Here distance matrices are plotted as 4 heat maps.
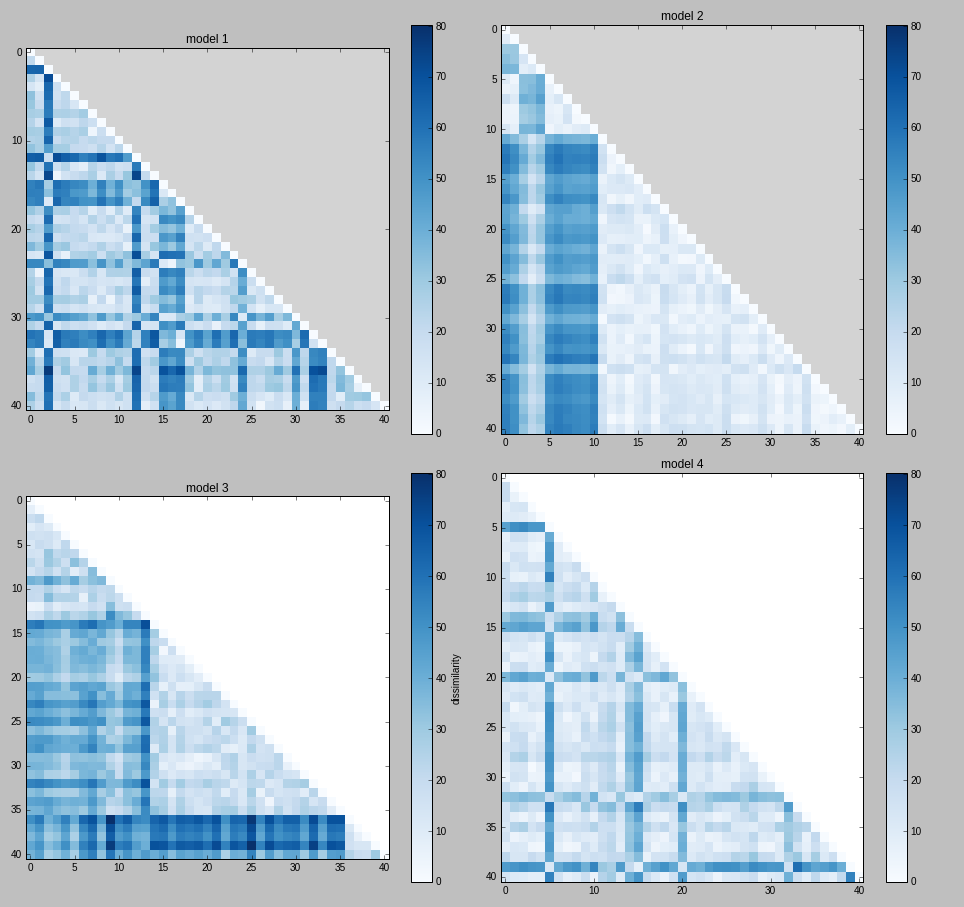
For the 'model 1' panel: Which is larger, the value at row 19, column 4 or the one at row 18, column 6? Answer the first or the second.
the second
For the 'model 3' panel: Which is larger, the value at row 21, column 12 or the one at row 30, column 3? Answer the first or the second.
the first
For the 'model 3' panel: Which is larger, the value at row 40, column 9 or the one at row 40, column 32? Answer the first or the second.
the first
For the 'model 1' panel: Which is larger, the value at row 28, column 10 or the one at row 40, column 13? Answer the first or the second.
the first
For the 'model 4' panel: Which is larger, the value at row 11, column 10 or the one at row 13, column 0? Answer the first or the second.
the first
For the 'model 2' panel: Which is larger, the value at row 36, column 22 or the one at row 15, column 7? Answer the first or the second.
the second
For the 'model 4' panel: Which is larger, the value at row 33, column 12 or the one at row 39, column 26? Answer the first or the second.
the second
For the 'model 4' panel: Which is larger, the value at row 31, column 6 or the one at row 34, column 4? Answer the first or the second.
the first
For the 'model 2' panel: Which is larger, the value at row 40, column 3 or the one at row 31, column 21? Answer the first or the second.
the first
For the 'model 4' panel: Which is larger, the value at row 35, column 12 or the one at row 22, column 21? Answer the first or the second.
the first
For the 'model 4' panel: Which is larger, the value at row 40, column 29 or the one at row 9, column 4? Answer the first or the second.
the second
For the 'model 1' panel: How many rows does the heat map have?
41
